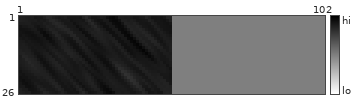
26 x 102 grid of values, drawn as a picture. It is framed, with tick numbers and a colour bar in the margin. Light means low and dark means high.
The table splits into one row of 2 panels. Panel 1,1: very high, slanting down to the right, faint in contrast. Panel 1,2: middling, flat.
